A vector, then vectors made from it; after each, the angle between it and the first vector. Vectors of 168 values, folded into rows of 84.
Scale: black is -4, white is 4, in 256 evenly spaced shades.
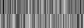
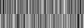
nearly parallel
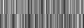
nearly opposite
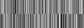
orthogonal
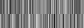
partly aligned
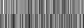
nearly opposite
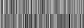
partly opposed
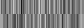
orthogonal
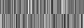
partly aligned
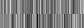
partly opposed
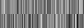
orthogonal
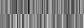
orthogonal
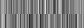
partly opposed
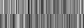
nearly opposite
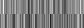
nearly opposite
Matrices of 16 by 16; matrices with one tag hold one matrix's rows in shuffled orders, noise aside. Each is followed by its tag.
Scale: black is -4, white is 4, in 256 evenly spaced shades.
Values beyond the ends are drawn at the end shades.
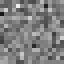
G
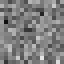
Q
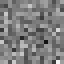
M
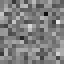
M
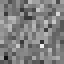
Q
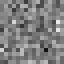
M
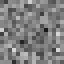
M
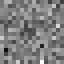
Q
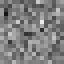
Q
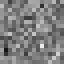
Q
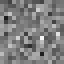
Q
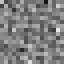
M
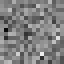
Q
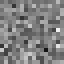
M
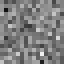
Q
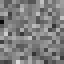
G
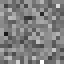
Q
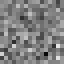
M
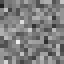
G
